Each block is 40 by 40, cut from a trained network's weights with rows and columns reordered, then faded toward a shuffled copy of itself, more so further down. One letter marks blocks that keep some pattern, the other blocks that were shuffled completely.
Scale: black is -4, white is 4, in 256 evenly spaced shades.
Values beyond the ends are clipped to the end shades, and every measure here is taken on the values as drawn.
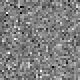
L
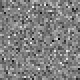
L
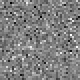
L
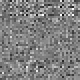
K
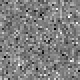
L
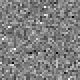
L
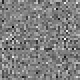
K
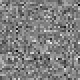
K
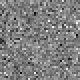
L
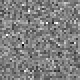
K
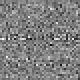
K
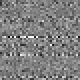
K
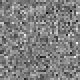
K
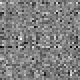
K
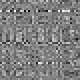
K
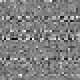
K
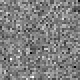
K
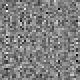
K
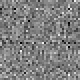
K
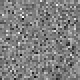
L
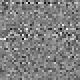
K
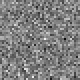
L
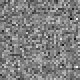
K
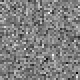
L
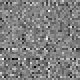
K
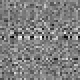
K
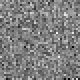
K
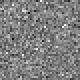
L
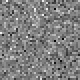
L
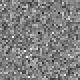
L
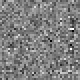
K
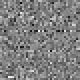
K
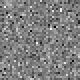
L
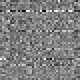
K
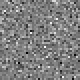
L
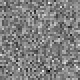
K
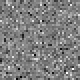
L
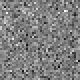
L
